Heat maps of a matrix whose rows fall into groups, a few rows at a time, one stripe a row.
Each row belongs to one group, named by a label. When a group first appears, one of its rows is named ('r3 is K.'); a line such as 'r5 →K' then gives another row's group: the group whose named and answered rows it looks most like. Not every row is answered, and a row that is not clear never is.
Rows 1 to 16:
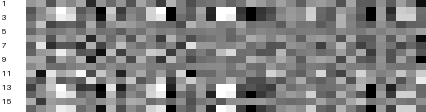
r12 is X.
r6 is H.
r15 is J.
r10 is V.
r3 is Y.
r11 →J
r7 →V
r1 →H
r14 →Y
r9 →H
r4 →V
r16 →Y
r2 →Y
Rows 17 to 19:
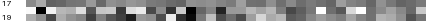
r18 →J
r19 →H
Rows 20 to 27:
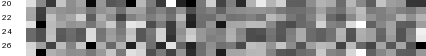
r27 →J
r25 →X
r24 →X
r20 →H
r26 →H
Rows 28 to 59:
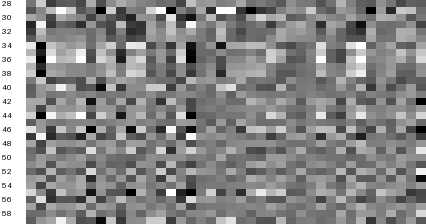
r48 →J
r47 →V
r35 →J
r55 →H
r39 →V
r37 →J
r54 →J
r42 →H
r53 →H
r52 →X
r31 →V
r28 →V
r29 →Y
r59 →Y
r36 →J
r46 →H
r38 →J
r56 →V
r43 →J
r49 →X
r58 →X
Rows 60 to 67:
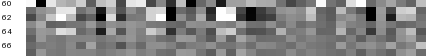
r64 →Y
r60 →J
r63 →V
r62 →Y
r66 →X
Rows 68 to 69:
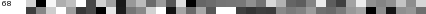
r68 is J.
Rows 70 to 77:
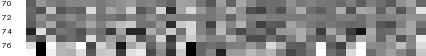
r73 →X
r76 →J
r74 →V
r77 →J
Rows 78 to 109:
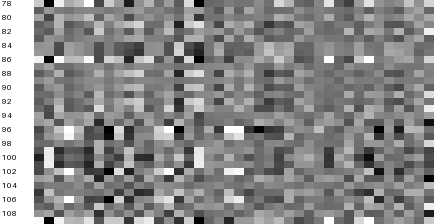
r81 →X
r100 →V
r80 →J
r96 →Y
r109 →J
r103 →H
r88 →X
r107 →X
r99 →V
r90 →X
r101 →V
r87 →V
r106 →Y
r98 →X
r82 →X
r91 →X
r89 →V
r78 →J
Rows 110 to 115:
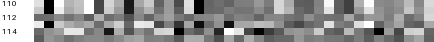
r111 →J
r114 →Y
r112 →X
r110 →J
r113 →J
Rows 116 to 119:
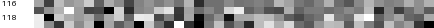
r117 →Y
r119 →H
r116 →J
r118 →J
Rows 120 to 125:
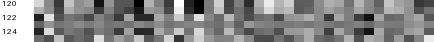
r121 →H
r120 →H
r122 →V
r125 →X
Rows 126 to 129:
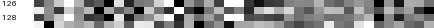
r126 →Y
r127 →H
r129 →J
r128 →Y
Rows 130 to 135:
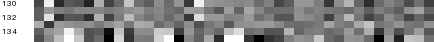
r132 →V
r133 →J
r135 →Y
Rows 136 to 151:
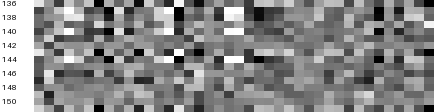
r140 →Y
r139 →X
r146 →V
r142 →J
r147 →V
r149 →J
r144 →Y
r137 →Y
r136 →H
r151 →H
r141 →V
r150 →J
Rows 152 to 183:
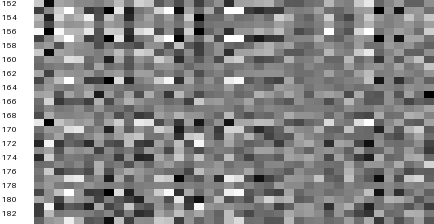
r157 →Y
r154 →J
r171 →X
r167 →X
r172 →V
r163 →Y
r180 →H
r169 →J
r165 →H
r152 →J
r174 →V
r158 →H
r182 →V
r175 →X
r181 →V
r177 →Y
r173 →H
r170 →Y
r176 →V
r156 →J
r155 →J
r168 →V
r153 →Y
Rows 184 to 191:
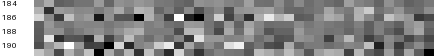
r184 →V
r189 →V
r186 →H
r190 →Y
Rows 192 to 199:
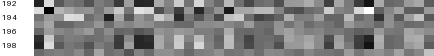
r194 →Y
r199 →X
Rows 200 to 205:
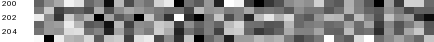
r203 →Y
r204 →Y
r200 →Y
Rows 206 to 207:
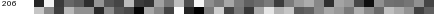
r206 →V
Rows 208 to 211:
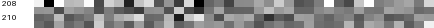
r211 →X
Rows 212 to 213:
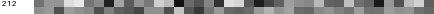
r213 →H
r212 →Y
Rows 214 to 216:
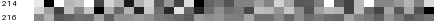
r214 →J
